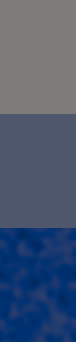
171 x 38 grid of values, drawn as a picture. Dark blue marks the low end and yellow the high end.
The table splits into 3 rows of 1 panel. Panel 1,1: middling, flat. Panel 2,1: low, flat. Panel 3,1: very low, blotchy, faint in contrast.
